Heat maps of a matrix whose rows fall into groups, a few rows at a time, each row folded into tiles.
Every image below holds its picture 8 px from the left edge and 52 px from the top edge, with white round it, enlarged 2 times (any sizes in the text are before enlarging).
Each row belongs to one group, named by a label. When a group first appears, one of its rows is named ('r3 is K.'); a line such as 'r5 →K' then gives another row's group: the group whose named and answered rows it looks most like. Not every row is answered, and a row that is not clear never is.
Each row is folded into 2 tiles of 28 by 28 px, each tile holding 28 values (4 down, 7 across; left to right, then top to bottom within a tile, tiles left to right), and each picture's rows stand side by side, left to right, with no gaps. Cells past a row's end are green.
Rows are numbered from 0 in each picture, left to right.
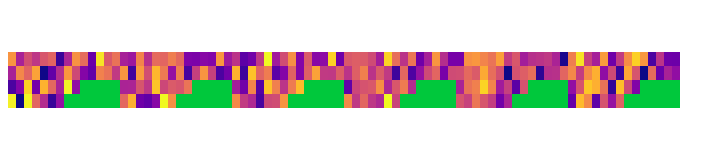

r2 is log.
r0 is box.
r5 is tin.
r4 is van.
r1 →log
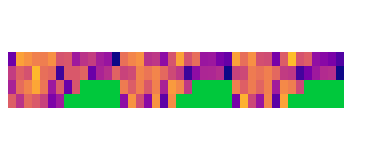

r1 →tin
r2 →tin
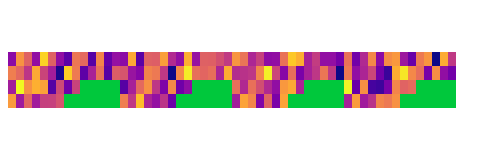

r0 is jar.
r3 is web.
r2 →tin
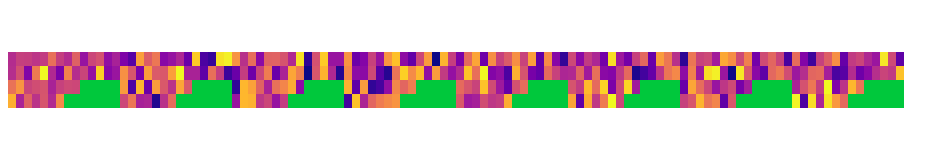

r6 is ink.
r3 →web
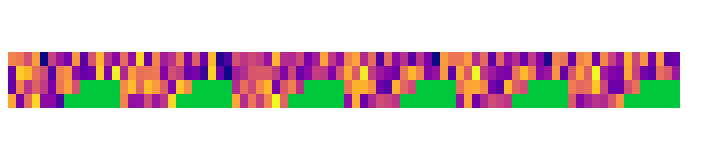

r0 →box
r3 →web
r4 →web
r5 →jar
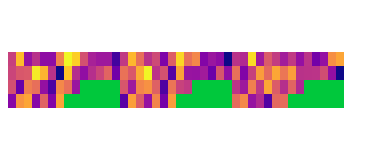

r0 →tin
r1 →tin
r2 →log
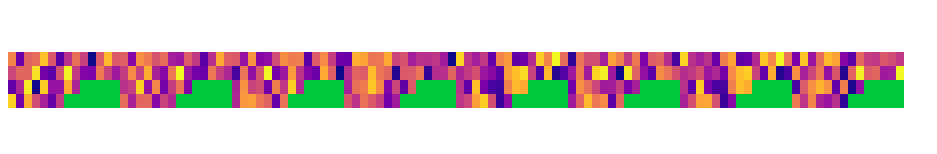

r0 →box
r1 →box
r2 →ink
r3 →van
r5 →ink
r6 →web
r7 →van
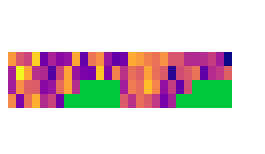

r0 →box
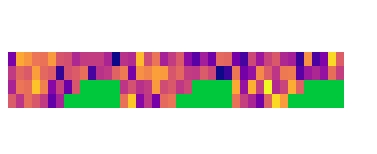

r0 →van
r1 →log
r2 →log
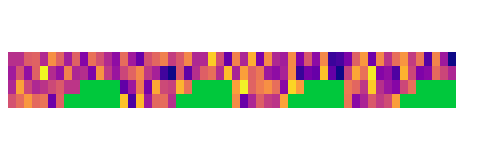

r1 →box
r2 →jar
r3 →jar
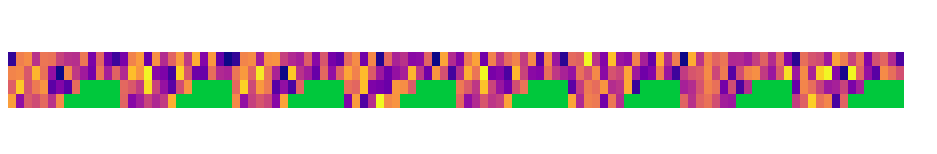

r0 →jar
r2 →jar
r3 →web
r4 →jar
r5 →box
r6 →van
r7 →ink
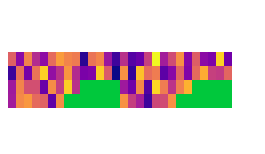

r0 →ink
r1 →log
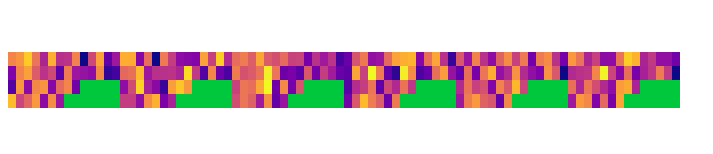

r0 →box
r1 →web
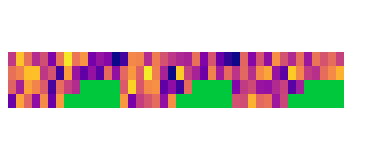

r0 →tin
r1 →jar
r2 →ink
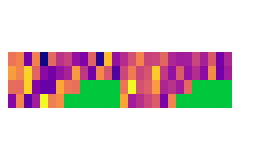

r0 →web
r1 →jar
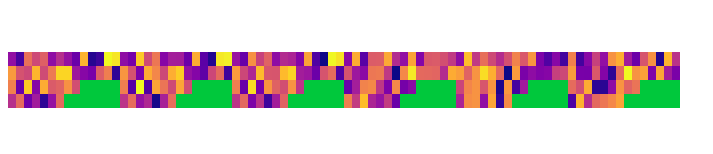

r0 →log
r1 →log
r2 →log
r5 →web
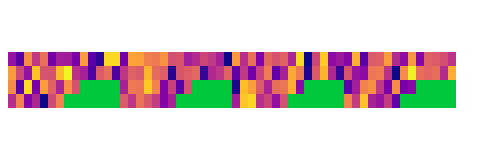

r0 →log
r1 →van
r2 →ink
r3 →van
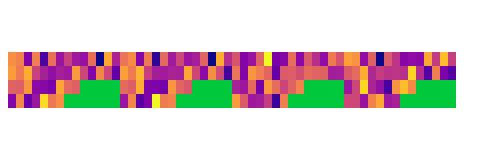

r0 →web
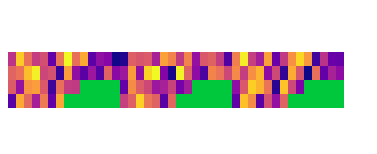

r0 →tin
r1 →ink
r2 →tin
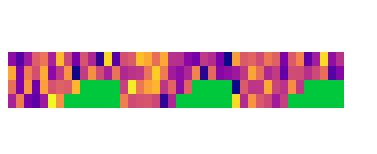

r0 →log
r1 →van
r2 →box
